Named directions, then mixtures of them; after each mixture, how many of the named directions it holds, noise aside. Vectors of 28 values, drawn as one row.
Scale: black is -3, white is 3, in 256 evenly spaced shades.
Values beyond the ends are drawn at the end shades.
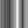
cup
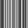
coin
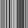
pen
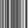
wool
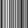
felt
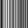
two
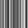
one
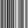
three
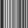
two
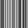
one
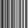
three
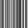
three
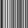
three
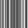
one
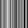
three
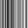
two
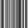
three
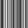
three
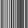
three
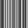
one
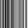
two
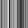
two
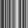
two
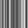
one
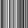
three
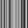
one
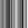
three
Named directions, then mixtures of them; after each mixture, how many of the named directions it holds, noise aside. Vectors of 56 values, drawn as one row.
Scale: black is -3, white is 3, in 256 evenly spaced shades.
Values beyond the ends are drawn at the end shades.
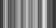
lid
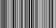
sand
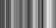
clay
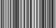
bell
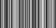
one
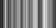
two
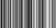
three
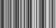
two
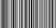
one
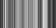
one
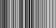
three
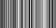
two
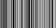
one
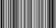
three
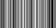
three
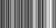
one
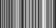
two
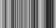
two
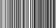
two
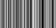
two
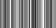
three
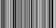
two
